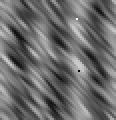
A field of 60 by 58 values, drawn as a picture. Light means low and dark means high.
No overall slope runs across the table. Two lone cells stand out: one far higher and one far lower than their neighbours. Upright stripes repeat 3 times across the table. There is no seam. The histogram is bell-shaped.
